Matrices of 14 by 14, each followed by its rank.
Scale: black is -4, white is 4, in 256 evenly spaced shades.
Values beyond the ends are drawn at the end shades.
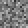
full rank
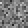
full rank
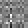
two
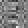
two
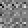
three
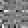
two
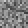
full rank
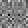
two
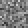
full rank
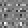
two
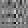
two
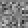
three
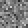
full rank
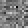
three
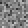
full rank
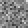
full rank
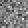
full rank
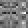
two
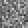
full rank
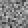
full rank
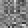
three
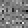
three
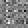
three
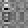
two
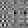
two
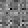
three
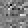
three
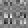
two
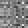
three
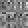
three
